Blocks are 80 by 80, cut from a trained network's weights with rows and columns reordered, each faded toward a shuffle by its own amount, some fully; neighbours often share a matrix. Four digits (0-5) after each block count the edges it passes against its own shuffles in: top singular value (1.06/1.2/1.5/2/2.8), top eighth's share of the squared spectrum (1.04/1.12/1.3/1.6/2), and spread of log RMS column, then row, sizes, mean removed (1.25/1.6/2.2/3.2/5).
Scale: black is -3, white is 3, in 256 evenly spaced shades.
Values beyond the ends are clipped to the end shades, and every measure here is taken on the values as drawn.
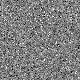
0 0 0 0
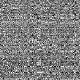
4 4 2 2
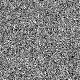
1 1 0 0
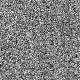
0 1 0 0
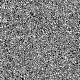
0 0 0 0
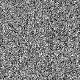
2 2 0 0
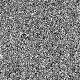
1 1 0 0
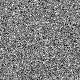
0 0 0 0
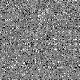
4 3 0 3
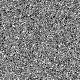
0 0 0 0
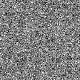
2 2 0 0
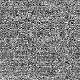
4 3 1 2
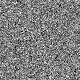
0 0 0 0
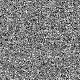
2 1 0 0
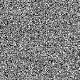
3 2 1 1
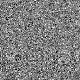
3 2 1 1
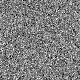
1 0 0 0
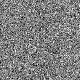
2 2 0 0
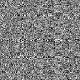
4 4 1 2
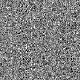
3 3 2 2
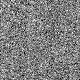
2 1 0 0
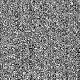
3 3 0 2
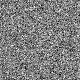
1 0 0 0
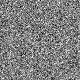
1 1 0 0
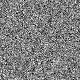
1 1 0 0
